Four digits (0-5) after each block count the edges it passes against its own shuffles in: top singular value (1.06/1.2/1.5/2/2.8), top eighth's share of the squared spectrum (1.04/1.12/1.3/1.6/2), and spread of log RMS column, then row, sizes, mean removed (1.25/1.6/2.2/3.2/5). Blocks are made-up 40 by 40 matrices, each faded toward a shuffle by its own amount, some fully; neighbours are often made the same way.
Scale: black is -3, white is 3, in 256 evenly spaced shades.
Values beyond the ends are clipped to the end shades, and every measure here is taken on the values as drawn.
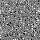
1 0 0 0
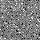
2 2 0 0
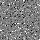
2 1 0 0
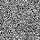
2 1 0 0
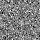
0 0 0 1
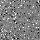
0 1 1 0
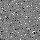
0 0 0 0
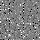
1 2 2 0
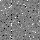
2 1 0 0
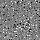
0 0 1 0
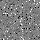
0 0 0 0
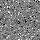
0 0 0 0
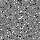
1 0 0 0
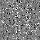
1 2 2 2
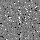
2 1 0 0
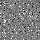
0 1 1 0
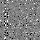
2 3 2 1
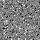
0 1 0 0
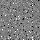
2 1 1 0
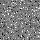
0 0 0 0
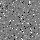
0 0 0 0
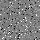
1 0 0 0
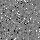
0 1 0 0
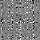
2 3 3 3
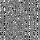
3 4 2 1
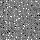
1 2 1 0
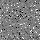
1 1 0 0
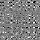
4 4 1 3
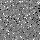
0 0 0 0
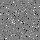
0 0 0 0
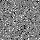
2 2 0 0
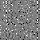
3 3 2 1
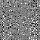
3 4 2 1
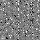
2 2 1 0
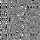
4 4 2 1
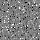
1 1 0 0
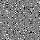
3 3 1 0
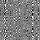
3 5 3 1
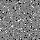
1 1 0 0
